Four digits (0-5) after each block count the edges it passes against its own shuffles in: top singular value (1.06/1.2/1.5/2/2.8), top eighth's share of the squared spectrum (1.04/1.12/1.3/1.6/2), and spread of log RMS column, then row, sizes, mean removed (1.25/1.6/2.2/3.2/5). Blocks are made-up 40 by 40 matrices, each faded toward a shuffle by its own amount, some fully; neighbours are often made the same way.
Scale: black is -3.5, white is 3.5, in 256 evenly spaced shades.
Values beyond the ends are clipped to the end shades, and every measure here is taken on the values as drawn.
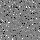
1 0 0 0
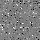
2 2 0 0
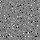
2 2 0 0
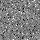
0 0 0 0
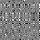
4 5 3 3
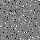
0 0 0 0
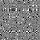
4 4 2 2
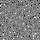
2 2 0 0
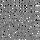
3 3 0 1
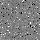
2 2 0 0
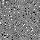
2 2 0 0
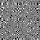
4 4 2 2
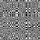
4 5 3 3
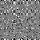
4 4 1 2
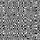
4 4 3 2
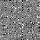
3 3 1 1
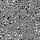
0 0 0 0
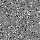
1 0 0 0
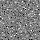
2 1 0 0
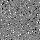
0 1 0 0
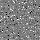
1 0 0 0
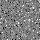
2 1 0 0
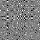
4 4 2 2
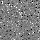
0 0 0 0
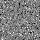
0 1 0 0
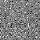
3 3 1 1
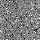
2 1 0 0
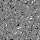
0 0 0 0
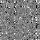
3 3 1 1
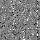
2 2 2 0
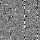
2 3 2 0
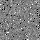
0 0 0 0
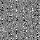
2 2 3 0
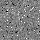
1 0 0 0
